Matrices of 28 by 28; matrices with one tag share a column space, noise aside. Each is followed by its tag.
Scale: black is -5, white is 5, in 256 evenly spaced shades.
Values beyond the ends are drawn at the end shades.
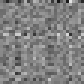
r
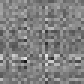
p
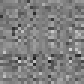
p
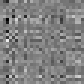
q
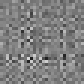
p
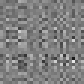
p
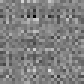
q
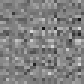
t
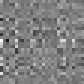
t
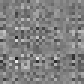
p
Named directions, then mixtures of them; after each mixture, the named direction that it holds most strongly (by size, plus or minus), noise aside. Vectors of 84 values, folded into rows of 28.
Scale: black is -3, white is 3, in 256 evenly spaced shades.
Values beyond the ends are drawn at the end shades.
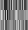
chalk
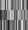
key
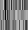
chalk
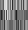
chalk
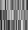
key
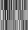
chalk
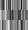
key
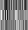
chalk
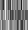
key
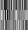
chalk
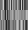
chalk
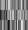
key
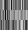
chalk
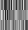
chalk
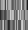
key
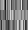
key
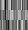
key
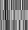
chalk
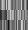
key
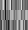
key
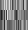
chalk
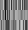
chalk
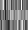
key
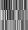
chalk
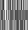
chalk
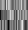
key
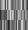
key
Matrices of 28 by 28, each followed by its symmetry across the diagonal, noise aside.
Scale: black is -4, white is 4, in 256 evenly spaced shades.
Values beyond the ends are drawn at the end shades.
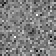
symmetric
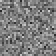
neither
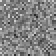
symmetric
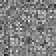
symmetric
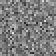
neither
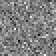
neither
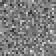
symmetric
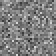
neither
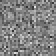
neither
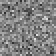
neither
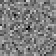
symmetric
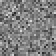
symmetric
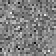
neither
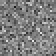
symmetric
